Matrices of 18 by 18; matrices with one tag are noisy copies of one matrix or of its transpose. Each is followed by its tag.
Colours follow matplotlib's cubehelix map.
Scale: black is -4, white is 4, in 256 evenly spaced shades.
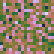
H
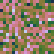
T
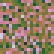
H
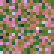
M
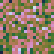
T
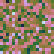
M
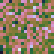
T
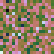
M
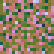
H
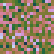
H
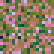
M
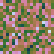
M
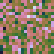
T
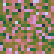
H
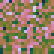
T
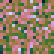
T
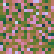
H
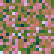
M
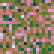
H
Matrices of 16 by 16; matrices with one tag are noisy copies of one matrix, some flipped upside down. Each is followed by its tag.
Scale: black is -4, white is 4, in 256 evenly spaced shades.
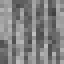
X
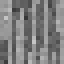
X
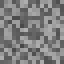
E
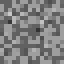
E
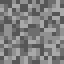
E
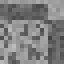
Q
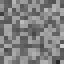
E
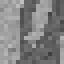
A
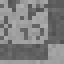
Q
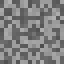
E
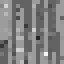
X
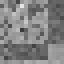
Q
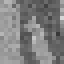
A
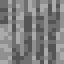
X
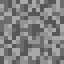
E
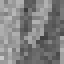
A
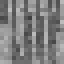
X
